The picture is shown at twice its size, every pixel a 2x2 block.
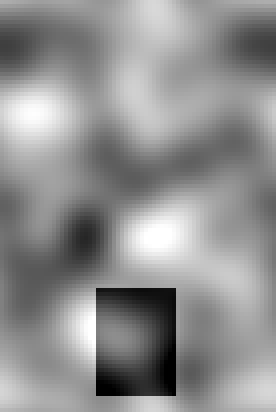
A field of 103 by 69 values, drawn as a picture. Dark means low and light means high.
Odd patch: lower, in the bottom middle. Mirror symmetry: none. Roughest part: bottom middle. Slope: none. Ninth with the lowest average: bottom middle.
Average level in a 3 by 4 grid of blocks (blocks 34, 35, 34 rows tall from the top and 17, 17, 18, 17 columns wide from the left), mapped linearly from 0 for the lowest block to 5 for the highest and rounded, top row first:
4452
2153
3204
